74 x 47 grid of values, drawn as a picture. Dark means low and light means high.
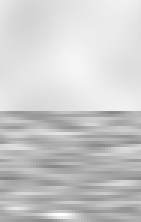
The table splits into 2 rows of 1 panel. Panel 1,1: very high, smooth, faint in contrast. Panel 2,1: high, streaked across.
